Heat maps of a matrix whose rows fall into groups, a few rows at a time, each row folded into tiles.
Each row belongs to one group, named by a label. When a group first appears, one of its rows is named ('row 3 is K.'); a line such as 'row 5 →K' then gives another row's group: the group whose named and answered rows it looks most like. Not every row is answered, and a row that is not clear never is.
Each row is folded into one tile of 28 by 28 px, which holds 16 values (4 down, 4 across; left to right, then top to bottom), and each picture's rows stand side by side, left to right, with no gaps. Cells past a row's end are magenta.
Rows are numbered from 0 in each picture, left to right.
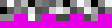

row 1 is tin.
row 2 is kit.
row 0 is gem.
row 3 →kit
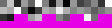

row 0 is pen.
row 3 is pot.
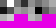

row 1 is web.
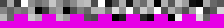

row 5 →pen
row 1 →web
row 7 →tin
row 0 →pot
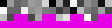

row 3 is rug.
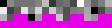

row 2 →pot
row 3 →web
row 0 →tin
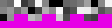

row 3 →kit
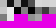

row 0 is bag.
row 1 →gem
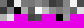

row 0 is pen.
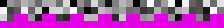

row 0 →tin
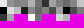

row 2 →web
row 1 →rug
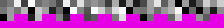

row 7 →gem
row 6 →bag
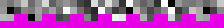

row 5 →pot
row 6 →tin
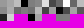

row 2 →gem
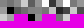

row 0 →web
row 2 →gem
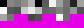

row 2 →rug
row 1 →kit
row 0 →tin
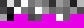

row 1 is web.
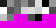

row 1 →pen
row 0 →tin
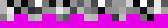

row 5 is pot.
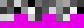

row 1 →tin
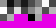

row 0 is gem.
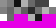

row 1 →pot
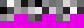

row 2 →gem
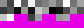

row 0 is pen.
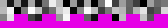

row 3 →kit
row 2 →bag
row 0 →bag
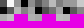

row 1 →web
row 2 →web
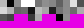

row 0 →kit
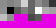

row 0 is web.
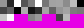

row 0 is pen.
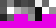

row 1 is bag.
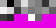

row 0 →kit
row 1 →rug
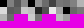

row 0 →tin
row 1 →tin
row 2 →web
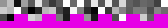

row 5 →pot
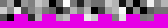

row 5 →gem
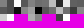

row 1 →web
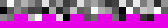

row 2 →pot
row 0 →gem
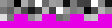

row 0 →rug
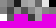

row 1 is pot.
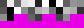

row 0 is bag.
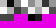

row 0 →kit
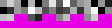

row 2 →gem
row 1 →kit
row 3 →bag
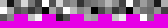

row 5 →rug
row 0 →kit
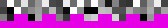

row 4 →pot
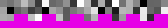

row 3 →bag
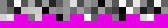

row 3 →rug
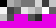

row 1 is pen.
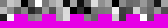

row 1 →gem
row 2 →bag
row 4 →tin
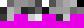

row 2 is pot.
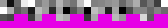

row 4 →web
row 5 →pot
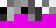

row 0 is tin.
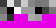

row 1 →web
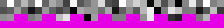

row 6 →kit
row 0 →gem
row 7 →gem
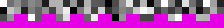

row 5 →kit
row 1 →rug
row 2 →bag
